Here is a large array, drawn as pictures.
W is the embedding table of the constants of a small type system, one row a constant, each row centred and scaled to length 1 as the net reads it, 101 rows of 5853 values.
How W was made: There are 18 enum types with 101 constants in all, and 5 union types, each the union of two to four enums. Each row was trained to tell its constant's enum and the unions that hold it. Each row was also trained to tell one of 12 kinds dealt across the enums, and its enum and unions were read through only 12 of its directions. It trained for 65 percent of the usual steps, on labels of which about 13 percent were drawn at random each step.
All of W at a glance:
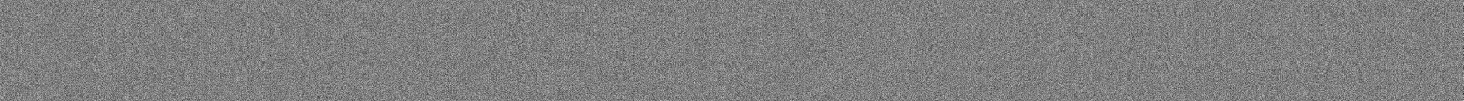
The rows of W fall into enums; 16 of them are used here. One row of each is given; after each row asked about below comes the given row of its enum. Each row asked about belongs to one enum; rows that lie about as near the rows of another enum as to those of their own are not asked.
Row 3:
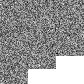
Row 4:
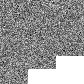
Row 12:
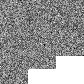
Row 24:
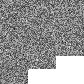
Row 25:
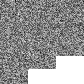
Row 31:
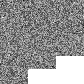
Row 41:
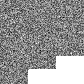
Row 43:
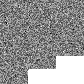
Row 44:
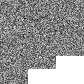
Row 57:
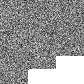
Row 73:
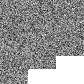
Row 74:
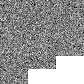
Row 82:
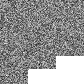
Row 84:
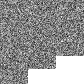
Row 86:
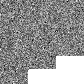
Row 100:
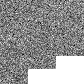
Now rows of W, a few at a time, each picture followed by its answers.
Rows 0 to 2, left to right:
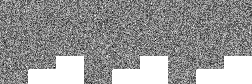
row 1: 74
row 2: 25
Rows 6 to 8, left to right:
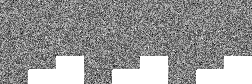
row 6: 86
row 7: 84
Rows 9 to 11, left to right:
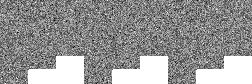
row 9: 86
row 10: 82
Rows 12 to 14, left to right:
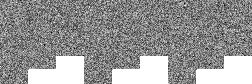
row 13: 84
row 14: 44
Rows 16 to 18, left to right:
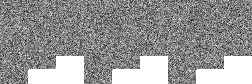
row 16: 44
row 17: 74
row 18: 31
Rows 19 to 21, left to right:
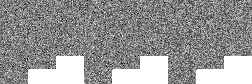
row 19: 3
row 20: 31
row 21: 86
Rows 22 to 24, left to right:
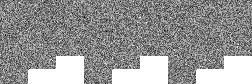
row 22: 57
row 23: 25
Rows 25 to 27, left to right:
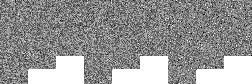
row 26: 74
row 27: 43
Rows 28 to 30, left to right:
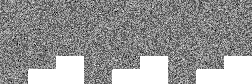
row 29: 4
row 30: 43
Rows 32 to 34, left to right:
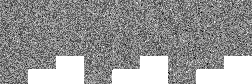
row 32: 4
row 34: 4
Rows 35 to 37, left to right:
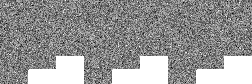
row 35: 4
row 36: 24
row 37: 24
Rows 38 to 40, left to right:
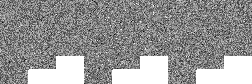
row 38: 73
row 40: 44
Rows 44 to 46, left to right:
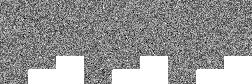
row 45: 86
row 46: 31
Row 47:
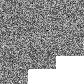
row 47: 41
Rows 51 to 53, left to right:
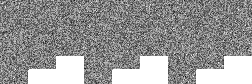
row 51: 74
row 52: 25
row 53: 74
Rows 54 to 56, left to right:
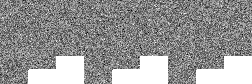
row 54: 73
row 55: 43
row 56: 41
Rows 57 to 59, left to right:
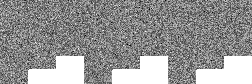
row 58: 41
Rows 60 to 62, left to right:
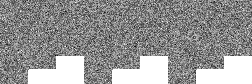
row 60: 73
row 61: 25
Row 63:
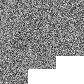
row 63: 12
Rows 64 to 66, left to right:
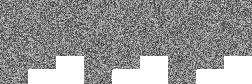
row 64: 25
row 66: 57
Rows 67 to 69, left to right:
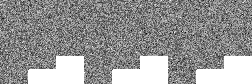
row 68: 43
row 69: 86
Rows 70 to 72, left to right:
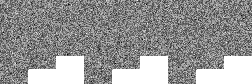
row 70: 41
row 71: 84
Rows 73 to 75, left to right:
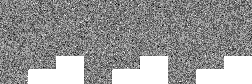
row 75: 3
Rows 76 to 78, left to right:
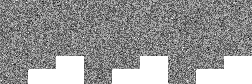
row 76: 3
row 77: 84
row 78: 74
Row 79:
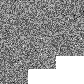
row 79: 41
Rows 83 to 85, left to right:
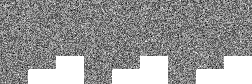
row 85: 3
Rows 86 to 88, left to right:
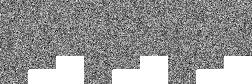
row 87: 44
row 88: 86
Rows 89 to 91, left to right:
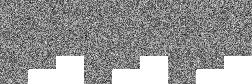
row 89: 57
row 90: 3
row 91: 41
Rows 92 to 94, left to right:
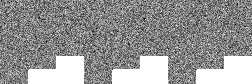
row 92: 3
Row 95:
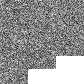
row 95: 100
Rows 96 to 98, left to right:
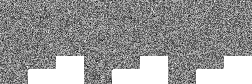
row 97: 44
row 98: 25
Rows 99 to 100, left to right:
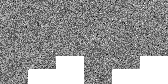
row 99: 73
